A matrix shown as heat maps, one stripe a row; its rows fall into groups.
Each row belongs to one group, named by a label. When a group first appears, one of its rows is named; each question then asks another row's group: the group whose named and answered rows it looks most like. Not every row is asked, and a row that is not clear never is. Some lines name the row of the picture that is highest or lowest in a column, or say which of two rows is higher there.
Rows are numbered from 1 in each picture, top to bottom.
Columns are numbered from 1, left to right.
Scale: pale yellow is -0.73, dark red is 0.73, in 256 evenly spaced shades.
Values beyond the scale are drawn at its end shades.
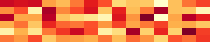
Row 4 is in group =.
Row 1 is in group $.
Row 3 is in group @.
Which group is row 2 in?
=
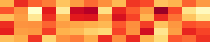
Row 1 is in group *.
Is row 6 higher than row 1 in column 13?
Yes
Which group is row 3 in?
=
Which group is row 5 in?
@
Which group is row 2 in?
=
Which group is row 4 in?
@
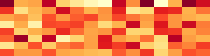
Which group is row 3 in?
=
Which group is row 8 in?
@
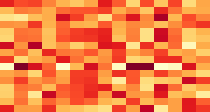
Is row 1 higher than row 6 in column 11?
Yes
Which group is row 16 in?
@
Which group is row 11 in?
=
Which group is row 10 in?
*
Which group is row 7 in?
$
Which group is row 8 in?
=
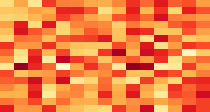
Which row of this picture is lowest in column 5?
10
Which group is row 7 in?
@
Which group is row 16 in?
@
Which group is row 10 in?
*
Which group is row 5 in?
*
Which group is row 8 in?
$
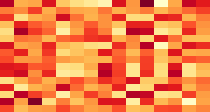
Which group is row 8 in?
$
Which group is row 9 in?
@
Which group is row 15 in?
$
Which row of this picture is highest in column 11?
1
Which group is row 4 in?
*
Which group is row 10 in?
$
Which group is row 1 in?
@
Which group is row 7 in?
@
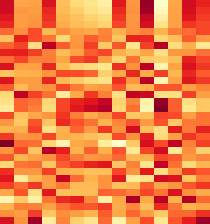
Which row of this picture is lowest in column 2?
26
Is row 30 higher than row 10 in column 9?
No
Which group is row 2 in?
@
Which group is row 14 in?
*
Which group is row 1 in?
@
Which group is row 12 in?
@
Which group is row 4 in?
@
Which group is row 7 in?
=
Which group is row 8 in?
$
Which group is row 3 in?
@
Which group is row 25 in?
@
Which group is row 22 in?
=
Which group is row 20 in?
@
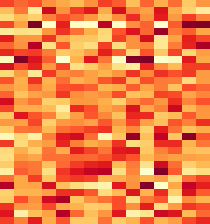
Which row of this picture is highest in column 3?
4
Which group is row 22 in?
=
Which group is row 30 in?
@
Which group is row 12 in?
$
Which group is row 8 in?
$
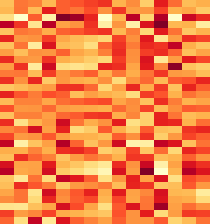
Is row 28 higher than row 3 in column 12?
No
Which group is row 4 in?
=
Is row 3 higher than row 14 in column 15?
Yes
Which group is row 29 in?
=
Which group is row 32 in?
$
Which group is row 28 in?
=
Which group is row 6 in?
@
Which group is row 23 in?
*
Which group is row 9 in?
@
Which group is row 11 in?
=
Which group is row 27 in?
*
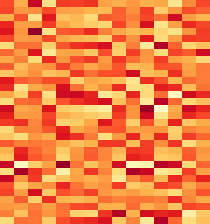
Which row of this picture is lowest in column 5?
25
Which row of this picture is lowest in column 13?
14
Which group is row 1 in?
$
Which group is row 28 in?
$
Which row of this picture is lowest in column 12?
16
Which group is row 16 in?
@
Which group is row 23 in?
*
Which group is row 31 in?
$
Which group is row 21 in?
$
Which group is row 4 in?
@
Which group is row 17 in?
@
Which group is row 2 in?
@
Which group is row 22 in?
*
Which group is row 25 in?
*
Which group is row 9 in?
=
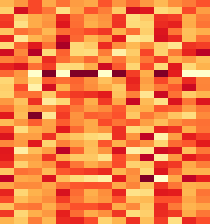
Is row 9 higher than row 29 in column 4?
Yes
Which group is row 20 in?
@
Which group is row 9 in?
=
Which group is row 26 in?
@
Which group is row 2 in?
*
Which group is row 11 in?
=
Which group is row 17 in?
$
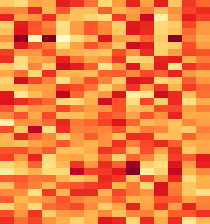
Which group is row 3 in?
@
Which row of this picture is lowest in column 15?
28
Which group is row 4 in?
*
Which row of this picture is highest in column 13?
6
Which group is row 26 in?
$
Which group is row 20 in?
*
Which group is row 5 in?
*
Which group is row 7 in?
*
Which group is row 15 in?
$
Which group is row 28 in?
=
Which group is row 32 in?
$
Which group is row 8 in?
@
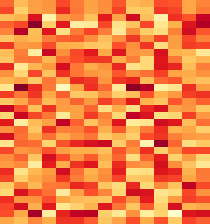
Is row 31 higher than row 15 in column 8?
No
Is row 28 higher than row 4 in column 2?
Yes
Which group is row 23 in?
=
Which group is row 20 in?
=
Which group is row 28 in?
*
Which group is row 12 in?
=
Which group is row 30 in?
$
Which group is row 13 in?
*
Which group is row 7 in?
@
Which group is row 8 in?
=
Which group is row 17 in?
*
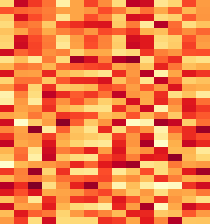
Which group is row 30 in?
@
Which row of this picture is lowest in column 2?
18
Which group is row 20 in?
@
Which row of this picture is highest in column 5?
18
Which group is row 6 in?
*
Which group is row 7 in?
*
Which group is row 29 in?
=
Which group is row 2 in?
$
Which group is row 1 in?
*
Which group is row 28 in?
$
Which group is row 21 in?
@
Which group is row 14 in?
=
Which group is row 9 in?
=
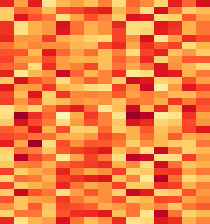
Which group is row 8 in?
=
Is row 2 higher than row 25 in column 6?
Yes
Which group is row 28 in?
*
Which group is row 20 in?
$
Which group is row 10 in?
=
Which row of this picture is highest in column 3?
21
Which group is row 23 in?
*
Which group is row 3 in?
*
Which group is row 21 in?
$
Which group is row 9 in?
@
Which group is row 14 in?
$
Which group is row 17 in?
*
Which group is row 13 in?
@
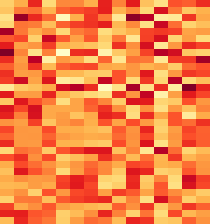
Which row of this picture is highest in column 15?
9
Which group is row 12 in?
$
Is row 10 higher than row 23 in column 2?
No
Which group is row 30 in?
@
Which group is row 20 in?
@
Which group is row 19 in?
@
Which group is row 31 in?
$
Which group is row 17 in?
$
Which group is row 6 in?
=
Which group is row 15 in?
*
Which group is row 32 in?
*
